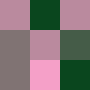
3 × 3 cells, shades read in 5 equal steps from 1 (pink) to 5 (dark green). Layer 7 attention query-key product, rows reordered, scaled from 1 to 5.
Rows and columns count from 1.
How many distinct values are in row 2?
3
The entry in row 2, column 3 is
4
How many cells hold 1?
1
